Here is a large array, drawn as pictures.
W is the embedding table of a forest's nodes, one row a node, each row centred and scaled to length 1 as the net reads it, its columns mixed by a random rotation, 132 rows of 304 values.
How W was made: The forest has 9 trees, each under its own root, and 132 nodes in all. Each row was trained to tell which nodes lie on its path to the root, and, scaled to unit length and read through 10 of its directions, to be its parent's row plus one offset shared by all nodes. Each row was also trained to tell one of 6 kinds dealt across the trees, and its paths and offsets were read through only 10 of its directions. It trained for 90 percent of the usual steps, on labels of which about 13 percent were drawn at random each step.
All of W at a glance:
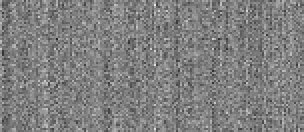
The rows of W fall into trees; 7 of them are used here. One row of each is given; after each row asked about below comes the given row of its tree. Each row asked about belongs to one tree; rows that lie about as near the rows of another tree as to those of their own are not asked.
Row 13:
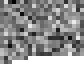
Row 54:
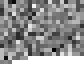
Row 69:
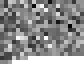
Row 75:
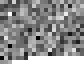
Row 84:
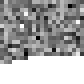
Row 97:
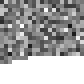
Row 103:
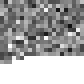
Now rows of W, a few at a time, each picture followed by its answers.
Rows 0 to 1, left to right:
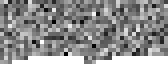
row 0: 13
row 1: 75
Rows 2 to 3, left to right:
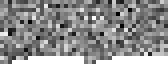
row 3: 54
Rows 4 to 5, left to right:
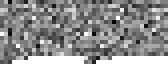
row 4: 13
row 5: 84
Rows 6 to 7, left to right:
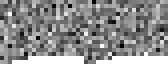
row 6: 75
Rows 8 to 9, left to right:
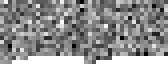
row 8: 13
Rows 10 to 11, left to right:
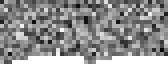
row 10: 84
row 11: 75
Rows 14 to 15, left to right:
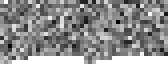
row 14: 13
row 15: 75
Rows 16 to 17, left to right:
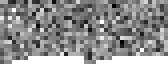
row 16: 54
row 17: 54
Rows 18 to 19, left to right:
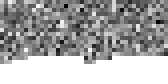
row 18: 69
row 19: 75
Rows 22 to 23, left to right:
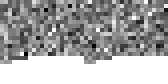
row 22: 75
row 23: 13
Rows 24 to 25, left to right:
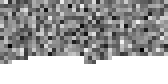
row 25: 103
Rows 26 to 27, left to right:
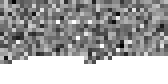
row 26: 54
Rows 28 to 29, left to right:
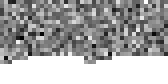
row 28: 54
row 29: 75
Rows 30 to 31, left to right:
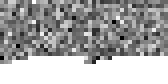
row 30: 69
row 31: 84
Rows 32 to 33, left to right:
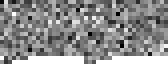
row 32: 84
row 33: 54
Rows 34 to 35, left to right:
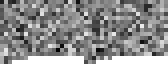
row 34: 75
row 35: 69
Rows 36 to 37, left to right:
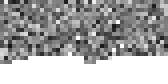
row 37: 103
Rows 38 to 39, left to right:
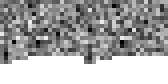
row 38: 54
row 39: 54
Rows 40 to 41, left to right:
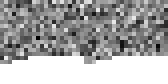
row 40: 97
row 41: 54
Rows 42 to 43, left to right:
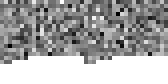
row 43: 54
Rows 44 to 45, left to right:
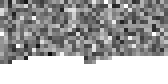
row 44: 13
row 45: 69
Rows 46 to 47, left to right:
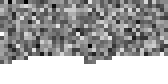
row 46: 13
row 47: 97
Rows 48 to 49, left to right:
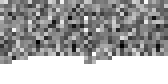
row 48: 54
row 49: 54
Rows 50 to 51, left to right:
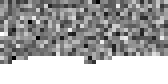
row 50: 84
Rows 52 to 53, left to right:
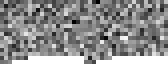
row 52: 75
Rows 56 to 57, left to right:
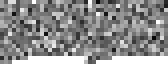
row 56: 69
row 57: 84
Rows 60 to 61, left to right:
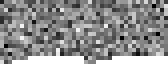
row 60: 84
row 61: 97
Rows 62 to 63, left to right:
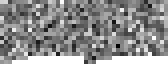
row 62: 54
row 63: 103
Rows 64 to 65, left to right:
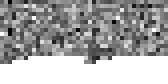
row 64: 13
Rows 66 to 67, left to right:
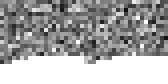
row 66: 69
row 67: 84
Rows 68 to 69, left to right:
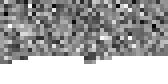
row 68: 97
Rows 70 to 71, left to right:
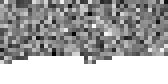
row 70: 97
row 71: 97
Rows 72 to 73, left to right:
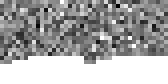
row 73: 69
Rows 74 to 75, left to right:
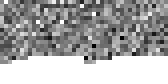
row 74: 97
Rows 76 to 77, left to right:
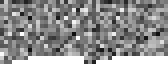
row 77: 97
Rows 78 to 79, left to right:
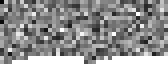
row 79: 69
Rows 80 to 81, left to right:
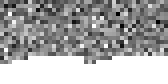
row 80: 75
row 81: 54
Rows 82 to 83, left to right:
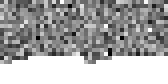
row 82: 97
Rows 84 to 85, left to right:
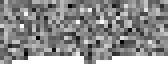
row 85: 54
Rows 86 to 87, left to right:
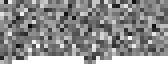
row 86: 103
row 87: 69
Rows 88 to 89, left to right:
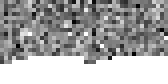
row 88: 69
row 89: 13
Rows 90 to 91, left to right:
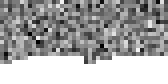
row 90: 54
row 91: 69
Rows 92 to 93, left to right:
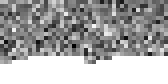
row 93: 84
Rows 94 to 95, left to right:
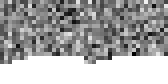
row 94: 103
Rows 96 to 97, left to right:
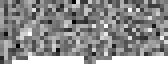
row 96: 69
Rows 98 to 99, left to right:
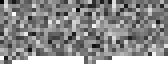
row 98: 84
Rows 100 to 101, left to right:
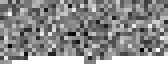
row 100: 75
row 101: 69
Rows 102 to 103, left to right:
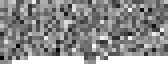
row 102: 69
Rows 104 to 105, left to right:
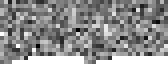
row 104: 13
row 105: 84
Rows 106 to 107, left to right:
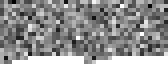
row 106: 54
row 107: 69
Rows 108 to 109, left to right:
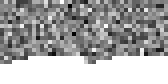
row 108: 97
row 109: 84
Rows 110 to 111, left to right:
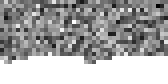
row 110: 84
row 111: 84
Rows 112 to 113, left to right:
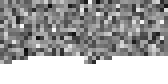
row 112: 84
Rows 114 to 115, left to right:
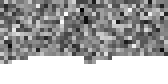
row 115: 75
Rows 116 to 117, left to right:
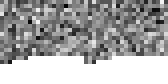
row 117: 103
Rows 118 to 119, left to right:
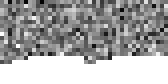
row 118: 13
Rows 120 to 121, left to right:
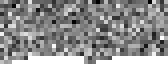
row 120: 75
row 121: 75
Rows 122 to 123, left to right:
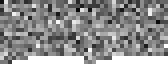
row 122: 84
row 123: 75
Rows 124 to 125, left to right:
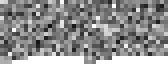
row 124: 54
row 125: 84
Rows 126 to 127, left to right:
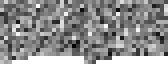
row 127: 84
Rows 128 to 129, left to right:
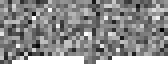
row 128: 54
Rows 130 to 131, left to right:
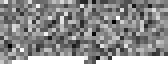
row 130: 13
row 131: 84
